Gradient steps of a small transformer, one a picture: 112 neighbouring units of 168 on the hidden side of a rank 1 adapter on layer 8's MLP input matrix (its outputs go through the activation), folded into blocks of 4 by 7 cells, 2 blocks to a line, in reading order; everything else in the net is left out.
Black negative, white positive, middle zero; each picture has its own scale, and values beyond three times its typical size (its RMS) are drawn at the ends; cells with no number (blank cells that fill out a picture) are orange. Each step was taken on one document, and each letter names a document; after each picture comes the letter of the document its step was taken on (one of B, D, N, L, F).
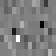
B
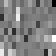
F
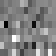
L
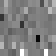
F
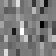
B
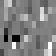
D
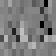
B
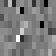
B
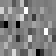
L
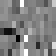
F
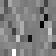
B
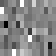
L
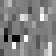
D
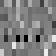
F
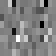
B
